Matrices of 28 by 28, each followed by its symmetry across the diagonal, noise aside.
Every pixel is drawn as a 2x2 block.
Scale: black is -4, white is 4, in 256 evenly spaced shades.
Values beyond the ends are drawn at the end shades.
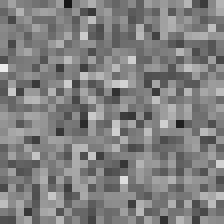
antisymmetric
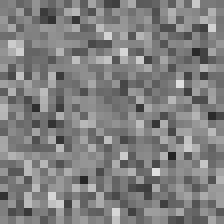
antisymmetric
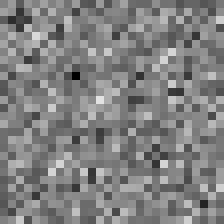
symmetric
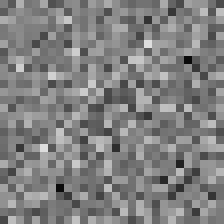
symmetric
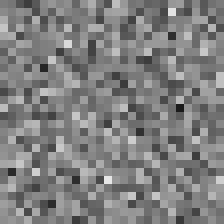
antisymmetric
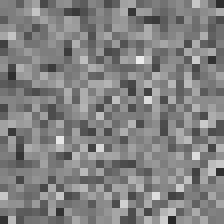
symmetric
